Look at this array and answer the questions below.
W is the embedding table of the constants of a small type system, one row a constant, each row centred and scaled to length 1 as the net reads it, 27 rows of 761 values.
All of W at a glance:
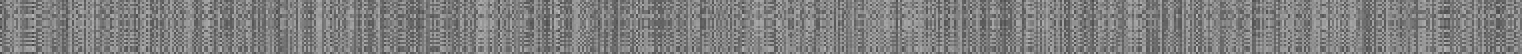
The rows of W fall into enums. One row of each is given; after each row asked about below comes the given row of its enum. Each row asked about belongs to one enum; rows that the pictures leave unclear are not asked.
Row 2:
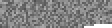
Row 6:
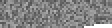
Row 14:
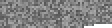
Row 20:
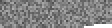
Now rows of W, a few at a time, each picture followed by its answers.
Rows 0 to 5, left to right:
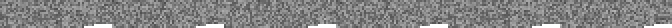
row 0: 14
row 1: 20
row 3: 20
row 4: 14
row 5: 6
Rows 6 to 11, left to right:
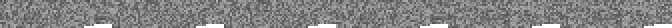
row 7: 2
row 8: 2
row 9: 6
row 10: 14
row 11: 14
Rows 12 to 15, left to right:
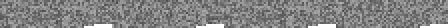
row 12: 14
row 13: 6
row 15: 2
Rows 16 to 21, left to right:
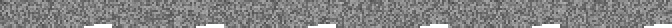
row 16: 20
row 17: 14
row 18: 20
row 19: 2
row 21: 2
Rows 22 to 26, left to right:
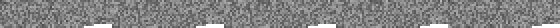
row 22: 20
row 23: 2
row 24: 2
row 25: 2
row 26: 20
